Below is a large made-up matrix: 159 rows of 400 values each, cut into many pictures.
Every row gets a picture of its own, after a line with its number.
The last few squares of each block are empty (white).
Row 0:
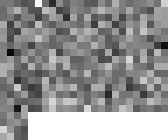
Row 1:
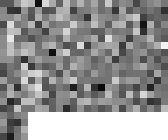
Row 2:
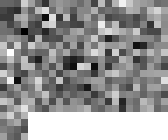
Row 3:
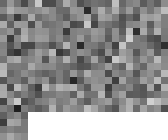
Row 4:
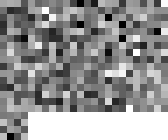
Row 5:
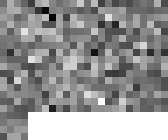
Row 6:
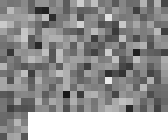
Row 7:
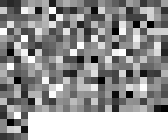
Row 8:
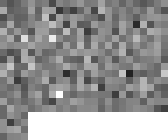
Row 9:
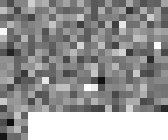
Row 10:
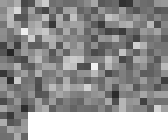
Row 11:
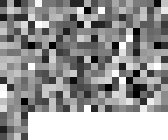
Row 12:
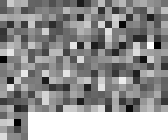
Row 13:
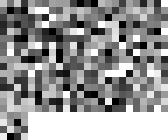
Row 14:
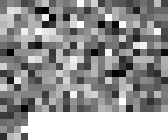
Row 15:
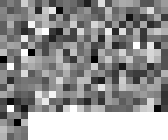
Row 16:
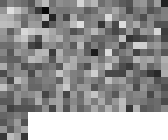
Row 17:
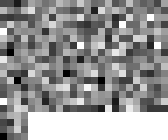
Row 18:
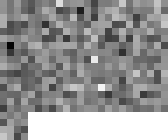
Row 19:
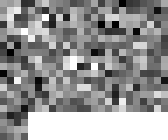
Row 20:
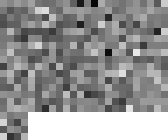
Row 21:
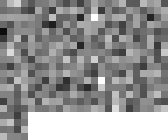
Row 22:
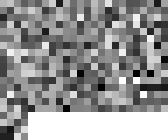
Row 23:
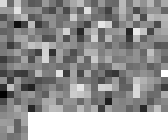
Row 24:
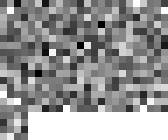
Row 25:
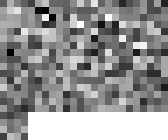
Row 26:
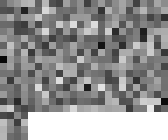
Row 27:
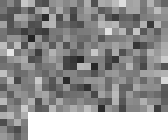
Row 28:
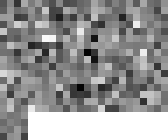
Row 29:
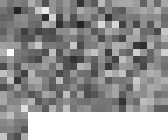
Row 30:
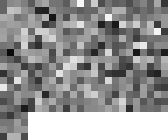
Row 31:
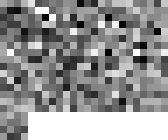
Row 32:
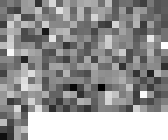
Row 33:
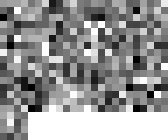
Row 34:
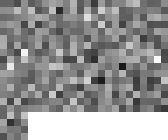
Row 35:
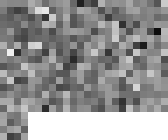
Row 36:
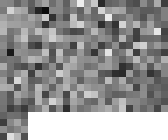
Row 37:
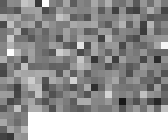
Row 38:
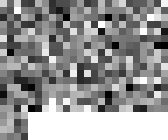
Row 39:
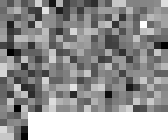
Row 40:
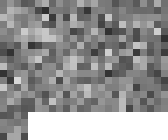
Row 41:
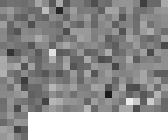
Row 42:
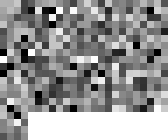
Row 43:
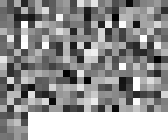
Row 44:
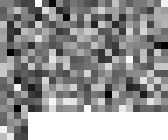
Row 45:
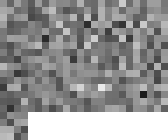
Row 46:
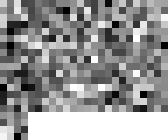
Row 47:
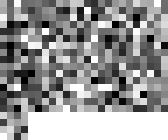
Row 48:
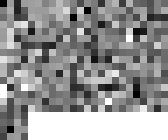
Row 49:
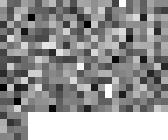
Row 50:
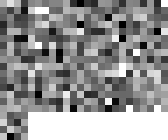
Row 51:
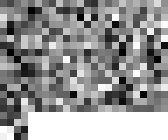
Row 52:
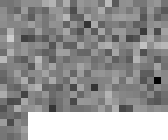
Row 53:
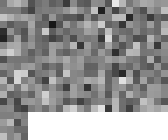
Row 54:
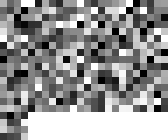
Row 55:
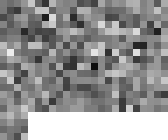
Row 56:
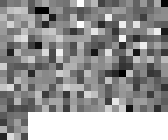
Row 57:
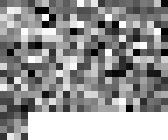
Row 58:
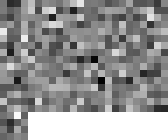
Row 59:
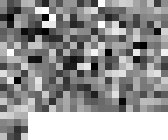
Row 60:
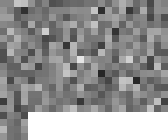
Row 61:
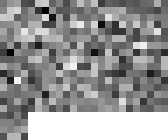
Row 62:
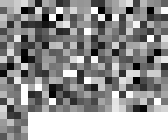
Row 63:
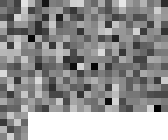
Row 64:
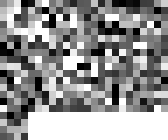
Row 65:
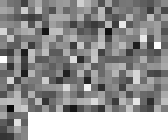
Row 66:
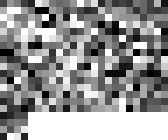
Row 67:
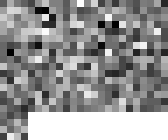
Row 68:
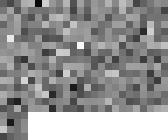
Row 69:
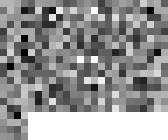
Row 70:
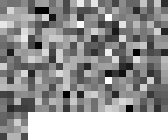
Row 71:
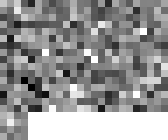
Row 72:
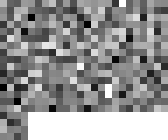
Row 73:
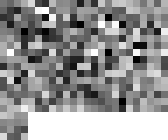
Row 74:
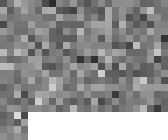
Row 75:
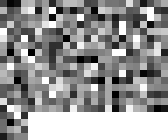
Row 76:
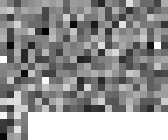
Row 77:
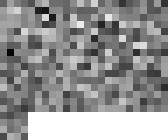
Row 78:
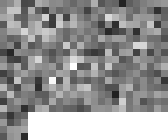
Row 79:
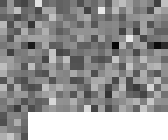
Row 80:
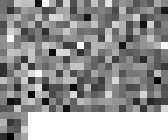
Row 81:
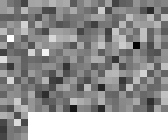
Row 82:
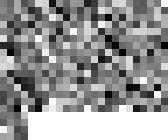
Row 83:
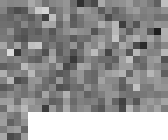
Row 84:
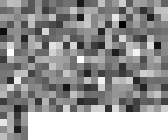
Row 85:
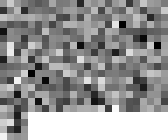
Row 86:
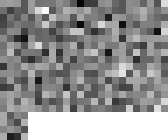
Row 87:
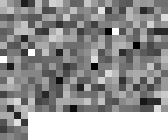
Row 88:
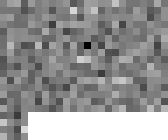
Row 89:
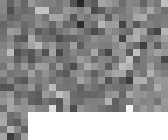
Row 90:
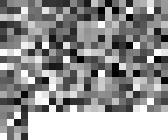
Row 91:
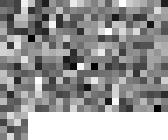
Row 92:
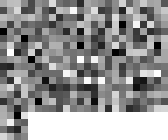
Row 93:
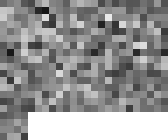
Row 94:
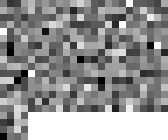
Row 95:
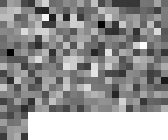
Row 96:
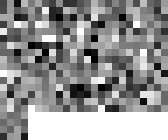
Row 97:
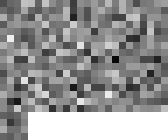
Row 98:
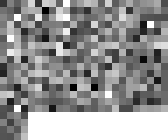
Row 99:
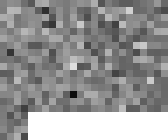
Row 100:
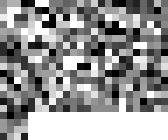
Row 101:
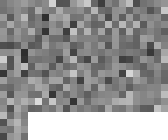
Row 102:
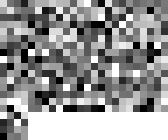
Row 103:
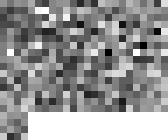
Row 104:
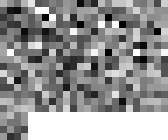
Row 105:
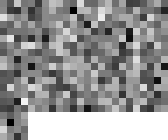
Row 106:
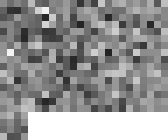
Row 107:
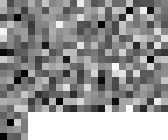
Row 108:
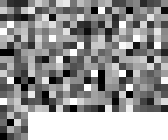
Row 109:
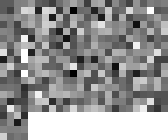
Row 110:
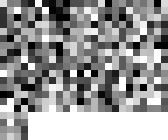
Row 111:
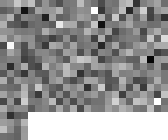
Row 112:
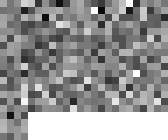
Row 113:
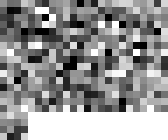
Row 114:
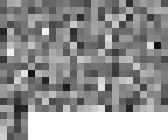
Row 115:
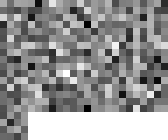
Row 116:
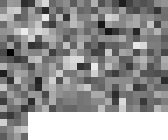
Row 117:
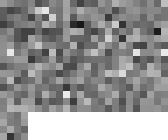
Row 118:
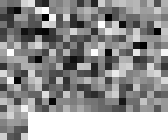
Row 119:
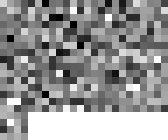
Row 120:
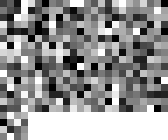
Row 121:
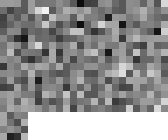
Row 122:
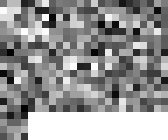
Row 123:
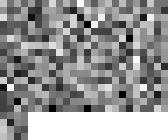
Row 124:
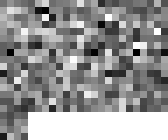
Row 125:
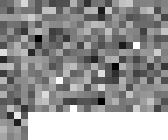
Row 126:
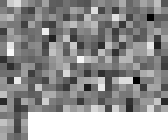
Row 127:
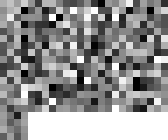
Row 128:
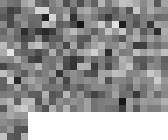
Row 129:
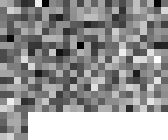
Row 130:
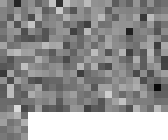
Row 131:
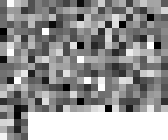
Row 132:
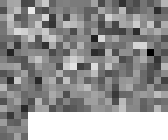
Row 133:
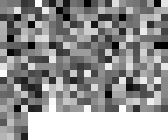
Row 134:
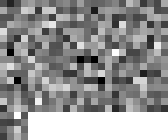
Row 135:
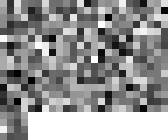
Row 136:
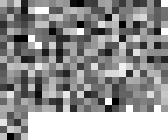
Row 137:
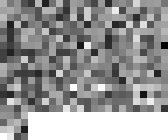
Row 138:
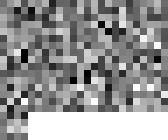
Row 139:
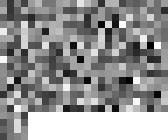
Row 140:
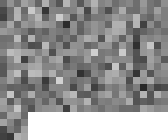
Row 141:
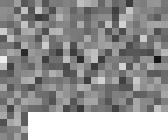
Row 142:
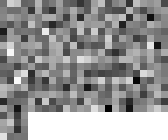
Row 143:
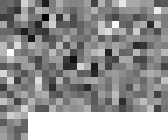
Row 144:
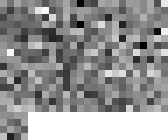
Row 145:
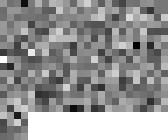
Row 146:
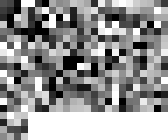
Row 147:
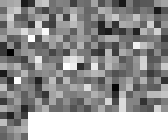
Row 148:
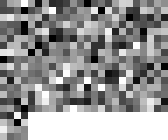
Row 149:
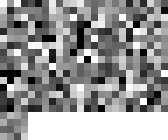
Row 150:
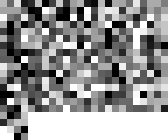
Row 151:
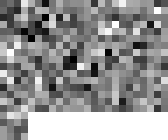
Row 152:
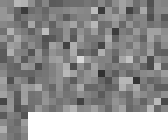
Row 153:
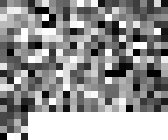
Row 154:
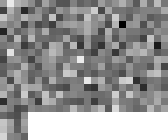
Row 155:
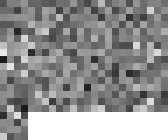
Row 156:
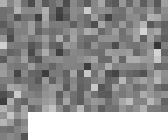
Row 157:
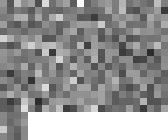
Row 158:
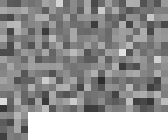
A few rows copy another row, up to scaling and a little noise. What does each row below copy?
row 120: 63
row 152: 60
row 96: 28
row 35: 83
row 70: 6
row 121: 86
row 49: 72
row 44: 0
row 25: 77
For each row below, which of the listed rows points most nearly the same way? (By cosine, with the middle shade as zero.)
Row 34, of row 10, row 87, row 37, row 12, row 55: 12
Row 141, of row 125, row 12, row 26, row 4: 4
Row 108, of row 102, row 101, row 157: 102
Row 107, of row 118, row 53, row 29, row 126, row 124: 124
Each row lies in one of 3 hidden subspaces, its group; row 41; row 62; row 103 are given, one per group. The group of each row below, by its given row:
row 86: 103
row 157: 41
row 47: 41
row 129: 41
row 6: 103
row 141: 62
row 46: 41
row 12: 62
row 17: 62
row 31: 103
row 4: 103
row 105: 41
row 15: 62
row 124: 103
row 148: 62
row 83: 103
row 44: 41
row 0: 41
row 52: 41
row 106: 103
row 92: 62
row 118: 103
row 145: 62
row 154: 62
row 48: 41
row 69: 62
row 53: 62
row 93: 103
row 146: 103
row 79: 41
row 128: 103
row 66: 103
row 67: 103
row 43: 62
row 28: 41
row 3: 41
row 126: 62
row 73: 103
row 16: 103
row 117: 103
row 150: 41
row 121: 103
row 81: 62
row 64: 103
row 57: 103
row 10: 103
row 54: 62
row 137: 41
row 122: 103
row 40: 103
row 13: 103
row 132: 103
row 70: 103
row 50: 103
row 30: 103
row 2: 103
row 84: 62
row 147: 103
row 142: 62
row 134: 62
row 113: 103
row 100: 103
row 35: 103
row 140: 41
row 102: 62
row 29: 103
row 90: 62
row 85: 62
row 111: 62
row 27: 103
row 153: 103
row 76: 62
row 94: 62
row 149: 41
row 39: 41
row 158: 62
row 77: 103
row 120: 103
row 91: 103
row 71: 41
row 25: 103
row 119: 41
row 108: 62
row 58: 62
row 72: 41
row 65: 62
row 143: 103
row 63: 103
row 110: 41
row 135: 41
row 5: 103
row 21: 62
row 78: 103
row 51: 41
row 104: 103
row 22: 41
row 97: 41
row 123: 41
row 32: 41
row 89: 103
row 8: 62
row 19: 103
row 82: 41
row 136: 103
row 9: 62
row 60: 62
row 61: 103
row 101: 62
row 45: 41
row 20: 103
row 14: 103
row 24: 41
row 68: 41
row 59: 103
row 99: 103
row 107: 62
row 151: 103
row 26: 62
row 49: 41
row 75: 62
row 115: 41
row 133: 41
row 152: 62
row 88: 62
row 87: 62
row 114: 62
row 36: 103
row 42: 62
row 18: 41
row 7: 62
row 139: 62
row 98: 41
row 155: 62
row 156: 41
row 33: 41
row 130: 41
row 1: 41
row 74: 62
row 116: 103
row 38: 41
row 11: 41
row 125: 62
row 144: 103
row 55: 103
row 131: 62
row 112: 62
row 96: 41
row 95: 103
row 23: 41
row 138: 62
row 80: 41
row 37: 41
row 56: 103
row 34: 62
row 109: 62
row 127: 62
